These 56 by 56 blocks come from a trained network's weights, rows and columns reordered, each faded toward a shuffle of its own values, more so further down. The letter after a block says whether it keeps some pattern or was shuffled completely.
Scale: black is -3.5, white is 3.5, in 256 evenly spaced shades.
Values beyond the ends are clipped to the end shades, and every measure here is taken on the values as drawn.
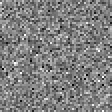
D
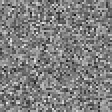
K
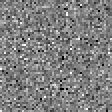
K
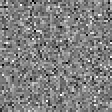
K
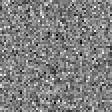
D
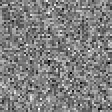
K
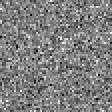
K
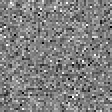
K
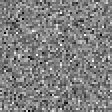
D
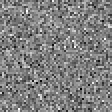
K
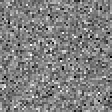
D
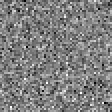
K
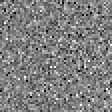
D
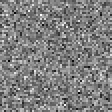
D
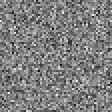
K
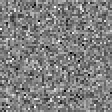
D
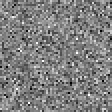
K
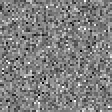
D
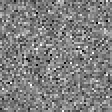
D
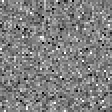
D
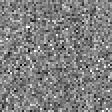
K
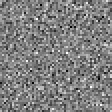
D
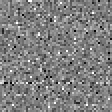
K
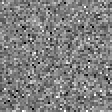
K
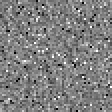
D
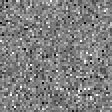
K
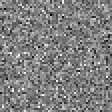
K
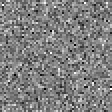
D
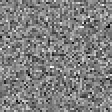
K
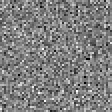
K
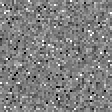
D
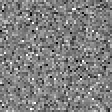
D
